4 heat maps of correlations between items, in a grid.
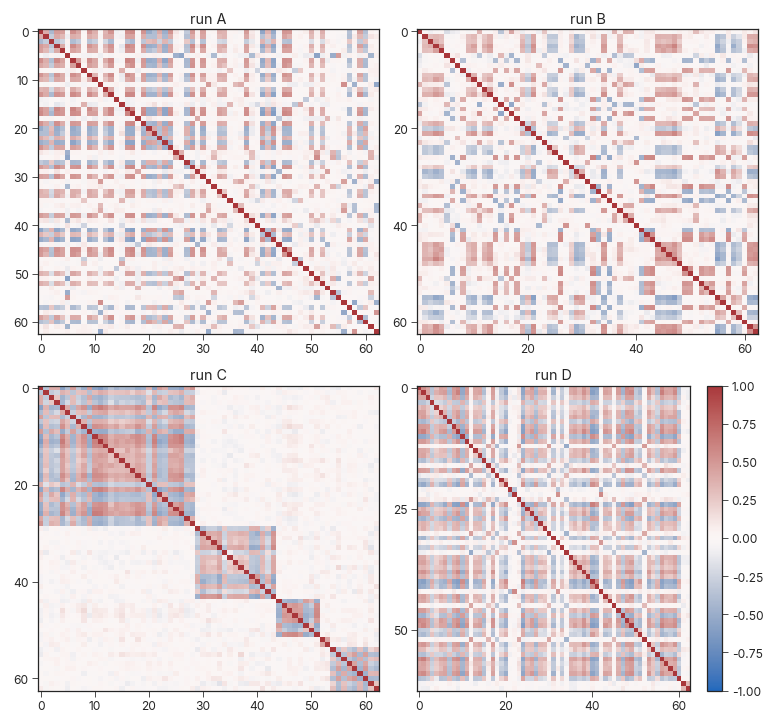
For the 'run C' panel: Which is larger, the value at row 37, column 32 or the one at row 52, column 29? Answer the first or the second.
the first
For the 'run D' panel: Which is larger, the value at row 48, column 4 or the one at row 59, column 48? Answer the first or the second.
the second
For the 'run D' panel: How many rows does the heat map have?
63
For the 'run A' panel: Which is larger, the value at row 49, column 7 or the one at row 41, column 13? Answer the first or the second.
the first
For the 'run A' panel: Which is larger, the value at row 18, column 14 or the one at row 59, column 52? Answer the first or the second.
the second
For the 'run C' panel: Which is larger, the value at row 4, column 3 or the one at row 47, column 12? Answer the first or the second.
the second
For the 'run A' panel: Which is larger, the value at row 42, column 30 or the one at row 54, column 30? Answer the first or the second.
the first
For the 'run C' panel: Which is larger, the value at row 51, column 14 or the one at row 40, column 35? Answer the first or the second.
the first
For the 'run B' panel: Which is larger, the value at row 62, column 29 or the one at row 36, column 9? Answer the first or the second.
the second
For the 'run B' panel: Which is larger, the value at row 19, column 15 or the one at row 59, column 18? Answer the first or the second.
the first
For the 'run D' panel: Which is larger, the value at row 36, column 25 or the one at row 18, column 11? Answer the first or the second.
the first
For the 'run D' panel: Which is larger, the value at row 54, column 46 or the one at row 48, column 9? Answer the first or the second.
the second
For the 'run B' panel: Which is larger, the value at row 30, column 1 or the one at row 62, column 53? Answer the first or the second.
the second
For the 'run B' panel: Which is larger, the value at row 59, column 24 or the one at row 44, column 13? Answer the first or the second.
the second
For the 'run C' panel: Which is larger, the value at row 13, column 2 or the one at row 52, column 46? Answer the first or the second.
the second
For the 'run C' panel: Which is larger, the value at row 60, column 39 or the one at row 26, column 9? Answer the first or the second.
the first
